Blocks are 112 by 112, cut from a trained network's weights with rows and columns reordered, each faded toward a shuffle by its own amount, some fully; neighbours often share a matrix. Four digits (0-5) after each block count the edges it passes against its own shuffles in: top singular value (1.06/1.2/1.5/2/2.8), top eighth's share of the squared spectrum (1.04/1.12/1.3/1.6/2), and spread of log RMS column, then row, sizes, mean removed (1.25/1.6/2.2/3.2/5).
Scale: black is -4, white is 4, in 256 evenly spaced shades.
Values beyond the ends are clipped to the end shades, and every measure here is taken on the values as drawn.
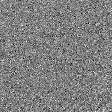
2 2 0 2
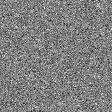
0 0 0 0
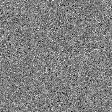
1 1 1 0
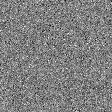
0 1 0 0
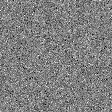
0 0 0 0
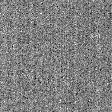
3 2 0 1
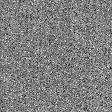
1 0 0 0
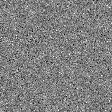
2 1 0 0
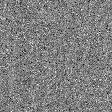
1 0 0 0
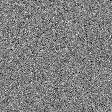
0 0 0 0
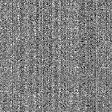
4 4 2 3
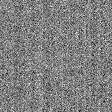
2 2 0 1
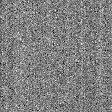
2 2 0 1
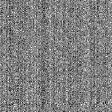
4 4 2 3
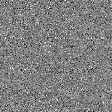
3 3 1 2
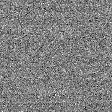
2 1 1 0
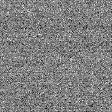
3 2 2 0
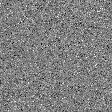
0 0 0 0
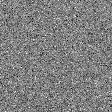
0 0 0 0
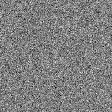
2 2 0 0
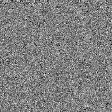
2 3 1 1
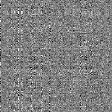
3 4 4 1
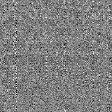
3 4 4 1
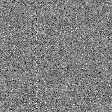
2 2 1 0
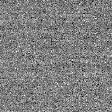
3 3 2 0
